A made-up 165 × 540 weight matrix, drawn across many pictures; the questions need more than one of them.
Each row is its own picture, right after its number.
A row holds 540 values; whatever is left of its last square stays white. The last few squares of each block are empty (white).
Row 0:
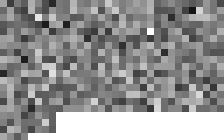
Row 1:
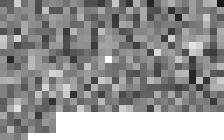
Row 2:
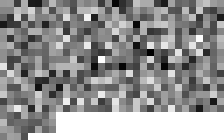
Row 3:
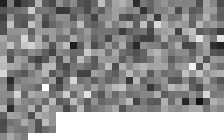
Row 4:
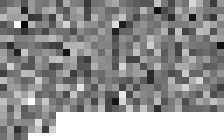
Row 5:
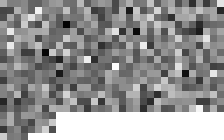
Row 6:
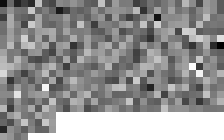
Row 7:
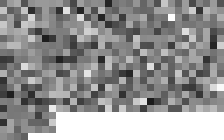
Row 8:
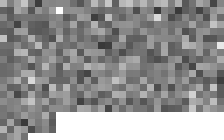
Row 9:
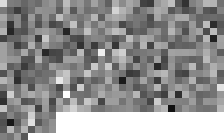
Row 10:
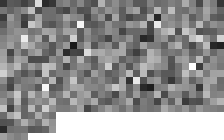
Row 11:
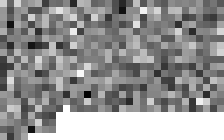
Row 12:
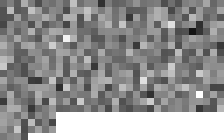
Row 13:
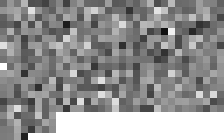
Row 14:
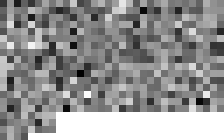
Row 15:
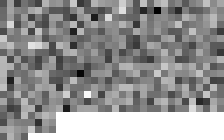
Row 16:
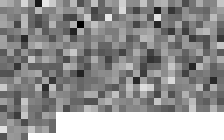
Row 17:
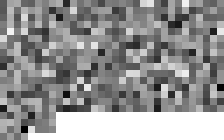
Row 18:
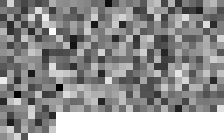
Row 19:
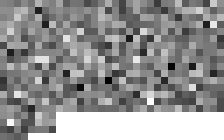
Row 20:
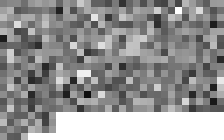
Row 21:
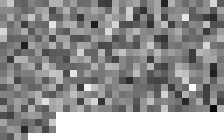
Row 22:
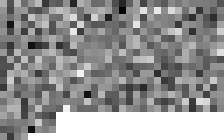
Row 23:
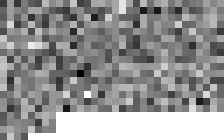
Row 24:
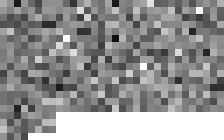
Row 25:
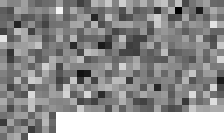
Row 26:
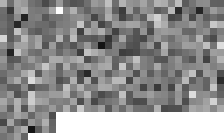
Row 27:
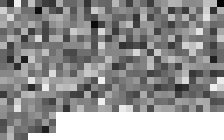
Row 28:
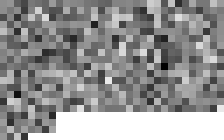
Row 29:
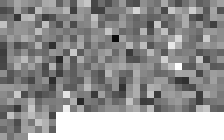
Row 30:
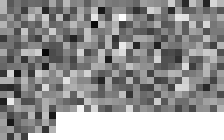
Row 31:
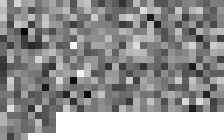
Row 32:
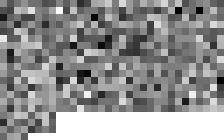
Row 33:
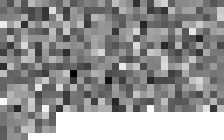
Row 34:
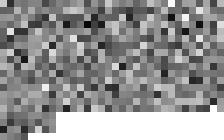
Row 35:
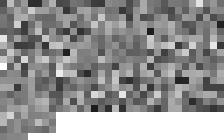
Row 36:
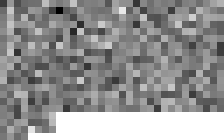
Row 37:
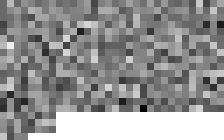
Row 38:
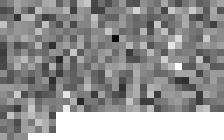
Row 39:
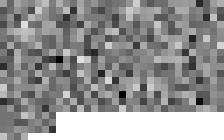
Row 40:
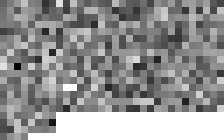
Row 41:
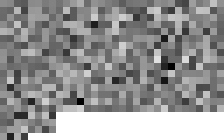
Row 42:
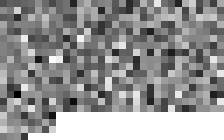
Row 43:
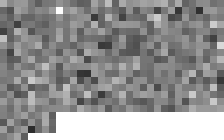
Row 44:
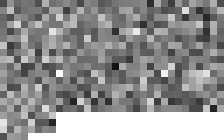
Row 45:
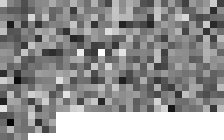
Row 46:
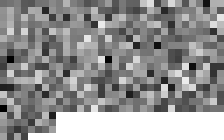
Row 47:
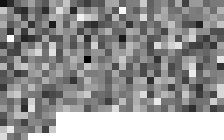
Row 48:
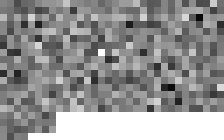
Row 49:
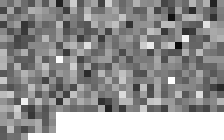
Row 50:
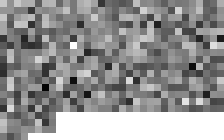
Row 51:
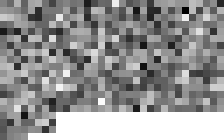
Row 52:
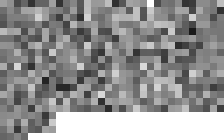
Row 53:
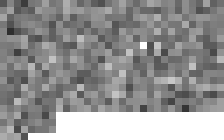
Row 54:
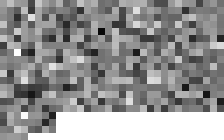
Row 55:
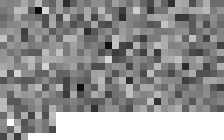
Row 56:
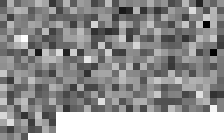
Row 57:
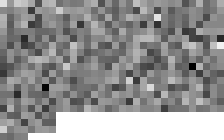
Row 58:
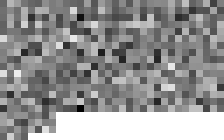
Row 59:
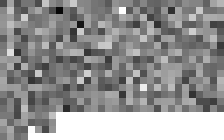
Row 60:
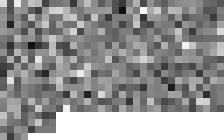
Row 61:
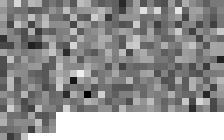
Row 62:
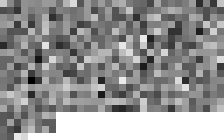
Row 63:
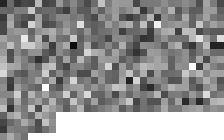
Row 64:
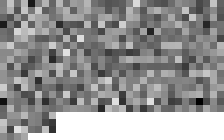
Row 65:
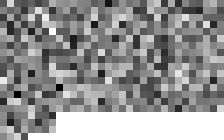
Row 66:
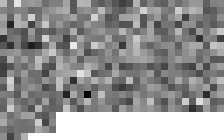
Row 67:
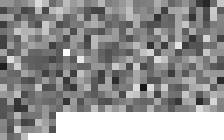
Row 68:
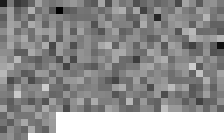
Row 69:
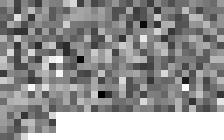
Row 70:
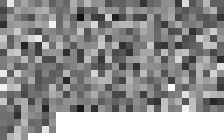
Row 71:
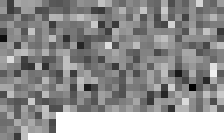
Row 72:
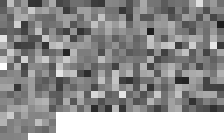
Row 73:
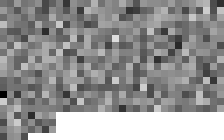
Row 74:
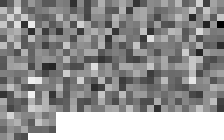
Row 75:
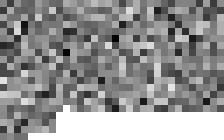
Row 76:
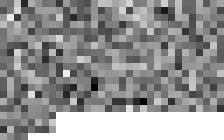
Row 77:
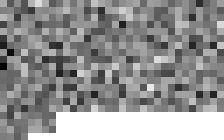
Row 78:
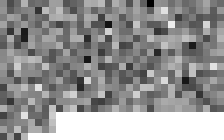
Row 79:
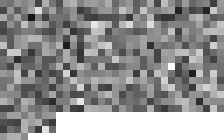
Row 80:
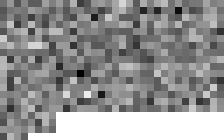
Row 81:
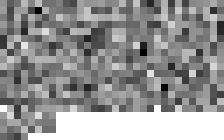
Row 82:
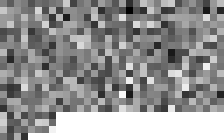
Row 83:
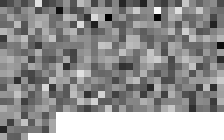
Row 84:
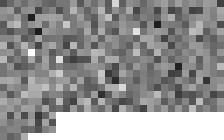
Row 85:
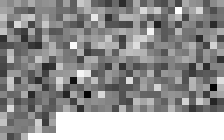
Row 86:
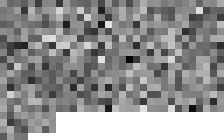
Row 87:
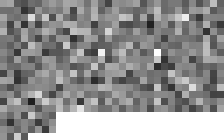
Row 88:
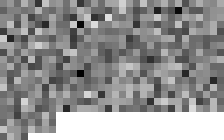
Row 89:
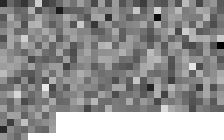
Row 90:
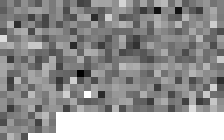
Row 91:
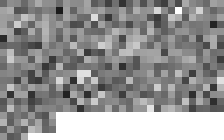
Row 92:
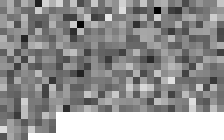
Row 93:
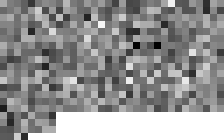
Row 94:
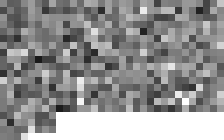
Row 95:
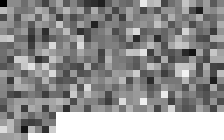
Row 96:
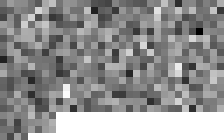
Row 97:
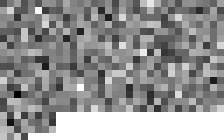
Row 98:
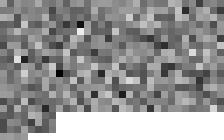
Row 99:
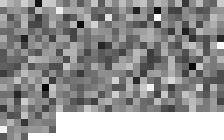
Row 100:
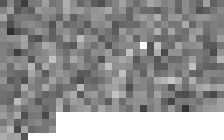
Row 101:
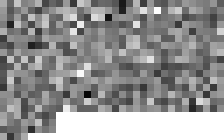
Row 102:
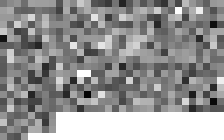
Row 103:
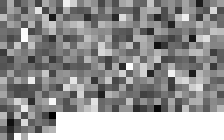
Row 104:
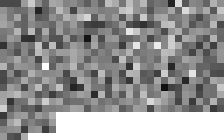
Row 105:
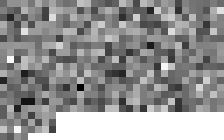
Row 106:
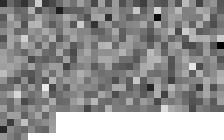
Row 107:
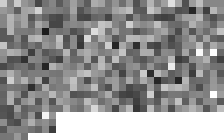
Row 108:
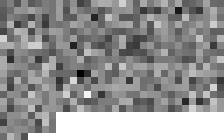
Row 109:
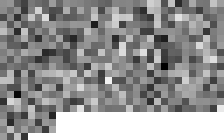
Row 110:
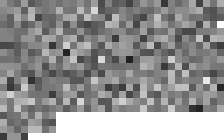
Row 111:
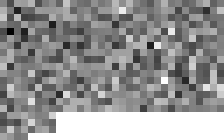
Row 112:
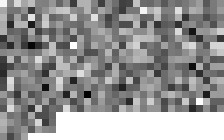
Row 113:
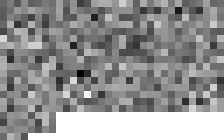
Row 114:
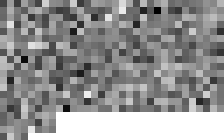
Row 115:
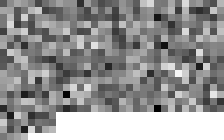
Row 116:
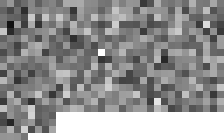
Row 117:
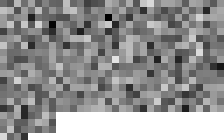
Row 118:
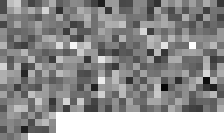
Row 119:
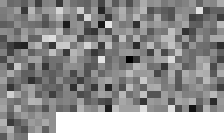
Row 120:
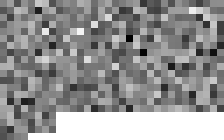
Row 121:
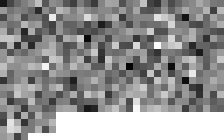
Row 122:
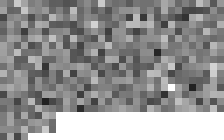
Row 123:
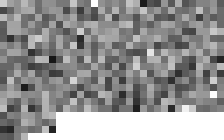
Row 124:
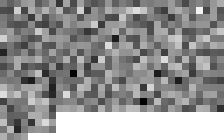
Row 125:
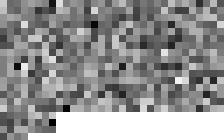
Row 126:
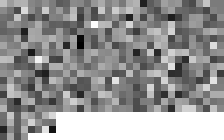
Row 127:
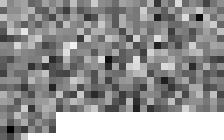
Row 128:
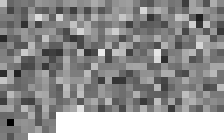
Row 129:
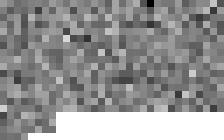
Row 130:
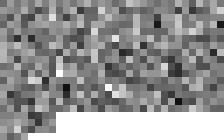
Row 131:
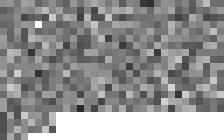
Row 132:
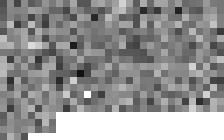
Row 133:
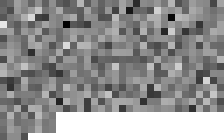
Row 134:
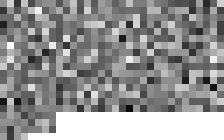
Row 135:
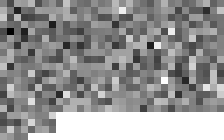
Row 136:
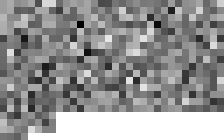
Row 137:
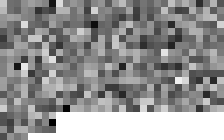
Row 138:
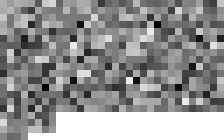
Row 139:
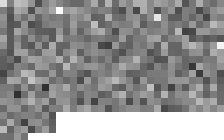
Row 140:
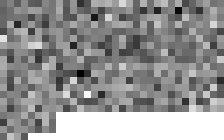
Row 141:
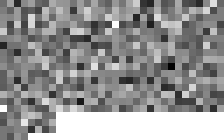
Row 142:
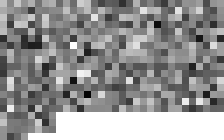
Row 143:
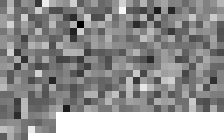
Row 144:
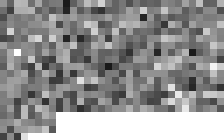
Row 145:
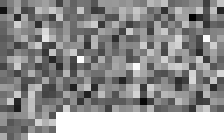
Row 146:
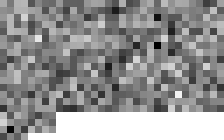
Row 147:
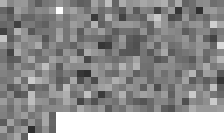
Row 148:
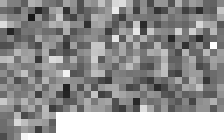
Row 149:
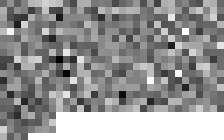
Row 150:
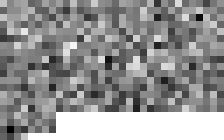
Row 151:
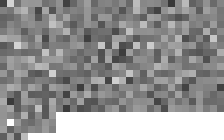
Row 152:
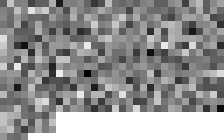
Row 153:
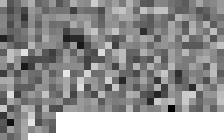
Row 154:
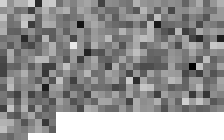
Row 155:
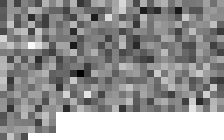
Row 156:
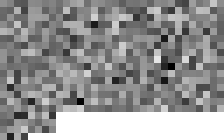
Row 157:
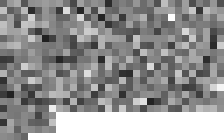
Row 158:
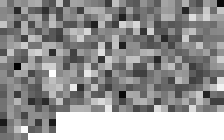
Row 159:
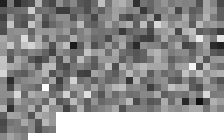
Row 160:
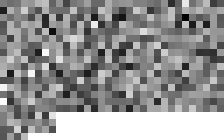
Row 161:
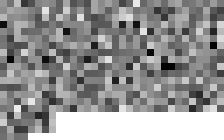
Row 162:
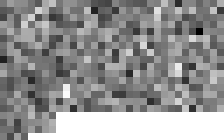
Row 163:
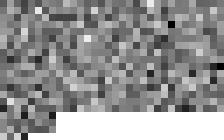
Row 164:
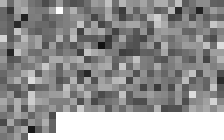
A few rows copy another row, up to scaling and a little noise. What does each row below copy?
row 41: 156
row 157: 7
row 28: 109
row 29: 38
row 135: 111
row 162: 96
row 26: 164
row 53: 100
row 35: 72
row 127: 150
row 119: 86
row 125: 137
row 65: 18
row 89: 106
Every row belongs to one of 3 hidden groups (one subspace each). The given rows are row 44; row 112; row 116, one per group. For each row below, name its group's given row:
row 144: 116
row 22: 112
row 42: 116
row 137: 44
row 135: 116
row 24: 44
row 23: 112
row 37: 44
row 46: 116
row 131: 116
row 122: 116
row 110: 44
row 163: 116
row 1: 44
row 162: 44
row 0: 44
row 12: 44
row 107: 116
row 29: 44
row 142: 112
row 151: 116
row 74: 44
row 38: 44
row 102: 112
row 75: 44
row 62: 44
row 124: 44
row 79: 116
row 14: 112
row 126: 116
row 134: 44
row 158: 44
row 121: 116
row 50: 112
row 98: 44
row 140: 112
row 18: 116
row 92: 112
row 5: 44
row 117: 116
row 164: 112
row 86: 44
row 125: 44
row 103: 116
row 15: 112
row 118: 44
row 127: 116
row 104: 116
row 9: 116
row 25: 112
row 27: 44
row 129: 116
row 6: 112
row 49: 44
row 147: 112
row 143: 112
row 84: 44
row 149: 44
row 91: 112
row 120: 116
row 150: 116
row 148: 44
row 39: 44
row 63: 112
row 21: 116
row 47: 116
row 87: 116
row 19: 116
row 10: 112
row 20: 112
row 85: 112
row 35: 44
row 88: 112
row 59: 112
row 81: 116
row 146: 116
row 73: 44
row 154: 112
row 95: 116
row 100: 116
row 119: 44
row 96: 44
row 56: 116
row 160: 116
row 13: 44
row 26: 112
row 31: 112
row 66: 112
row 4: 44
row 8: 112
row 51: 44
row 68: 112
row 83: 112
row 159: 112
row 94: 116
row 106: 112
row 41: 116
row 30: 116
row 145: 44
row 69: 44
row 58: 116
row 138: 112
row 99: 112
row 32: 112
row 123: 116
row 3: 112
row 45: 116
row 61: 112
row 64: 44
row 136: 112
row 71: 116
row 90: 112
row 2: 44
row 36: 112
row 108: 112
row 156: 116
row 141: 116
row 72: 44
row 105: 44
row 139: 112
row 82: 116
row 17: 116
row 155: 112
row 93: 116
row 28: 116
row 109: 116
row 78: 116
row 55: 116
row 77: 44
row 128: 116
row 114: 112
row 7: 44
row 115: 116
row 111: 116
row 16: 112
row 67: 44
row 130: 44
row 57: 112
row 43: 112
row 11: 112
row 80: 112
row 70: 116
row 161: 44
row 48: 116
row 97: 116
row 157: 44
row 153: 116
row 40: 44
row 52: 44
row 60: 112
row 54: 44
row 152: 44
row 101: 112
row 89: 112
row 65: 116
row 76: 44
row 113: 112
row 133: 44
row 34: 44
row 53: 116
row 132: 112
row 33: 44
